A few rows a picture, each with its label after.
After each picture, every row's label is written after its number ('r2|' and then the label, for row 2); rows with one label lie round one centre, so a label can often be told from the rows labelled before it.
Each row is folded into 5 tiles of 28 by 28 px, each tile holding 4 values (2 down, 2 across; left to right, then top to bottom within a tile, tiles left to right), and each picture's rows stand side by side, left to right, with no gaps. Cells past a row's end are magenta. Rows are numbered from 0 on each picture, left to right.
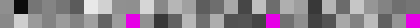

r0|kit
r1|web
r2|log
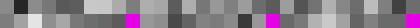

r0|kit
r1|log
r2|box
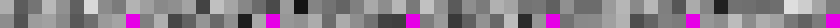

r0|box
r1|log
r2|kit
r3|log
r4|box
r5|kit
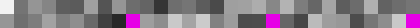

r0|web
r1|kit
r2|box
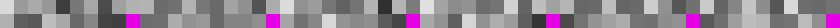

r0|web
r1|box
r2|web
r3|web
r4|box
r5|box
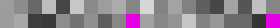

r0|log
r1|web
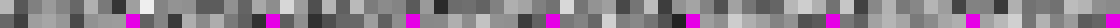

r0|box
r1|web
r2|log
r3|kit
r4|web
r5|kit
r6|box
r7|kit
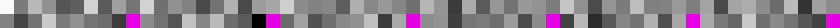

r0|web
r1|web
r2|log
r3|log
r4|log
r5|web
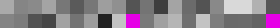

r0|log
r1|kit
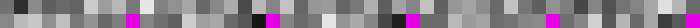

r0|kit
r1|web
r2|web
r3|box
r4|kit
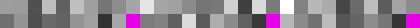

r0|log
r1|web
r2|web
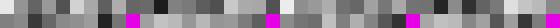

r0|log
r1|kit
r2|web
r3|kit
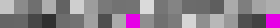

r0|log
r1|web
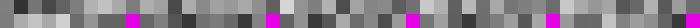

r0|kit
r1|log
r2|log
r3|log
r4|web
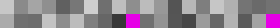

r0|web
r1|log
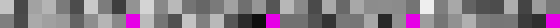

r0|box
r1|web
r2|log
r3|web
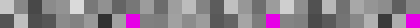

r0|log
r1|box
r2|log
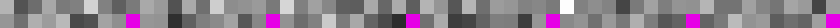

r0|box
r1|log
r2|web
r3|log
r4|web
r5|box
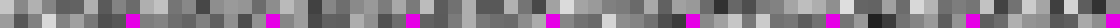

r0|web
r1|log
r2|log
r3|box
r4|web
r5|kit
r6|log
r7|box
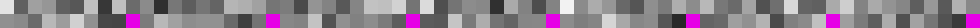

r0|web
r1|kit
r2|kit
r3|box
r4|web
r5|box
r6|web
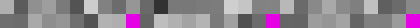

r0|box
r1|kit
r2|box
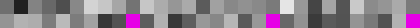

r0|kit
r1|log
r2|log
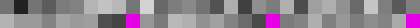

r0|kit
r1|web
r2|box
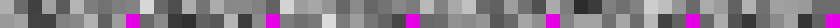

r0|log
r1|log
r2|web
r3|box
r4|kit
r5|log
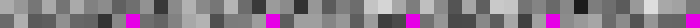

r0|log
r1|box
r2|kit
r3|log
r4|kit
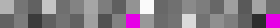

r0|log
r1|web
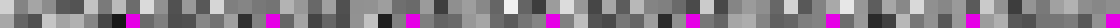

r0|web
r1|log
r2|log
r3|box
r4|log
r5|box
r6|log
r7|log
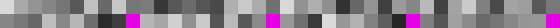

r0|web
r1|kit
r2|web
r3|box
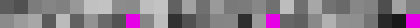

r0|kit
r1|log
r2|web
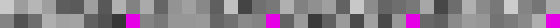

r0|web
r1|box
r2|log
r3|box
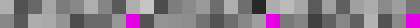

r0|box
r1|box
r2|log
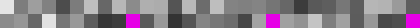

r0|web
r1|log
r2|kit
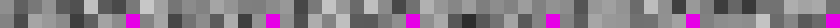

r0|box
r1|log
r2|box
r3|log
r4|box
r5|kit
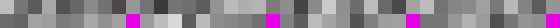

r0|box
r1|kit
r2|box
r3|box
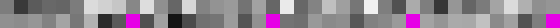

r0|kit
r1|log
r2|box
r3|kit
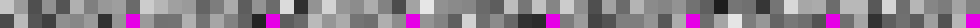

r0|log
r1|web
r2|box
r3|web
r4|log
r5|kit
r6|log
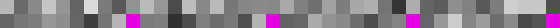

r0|box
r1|log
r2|box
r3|kit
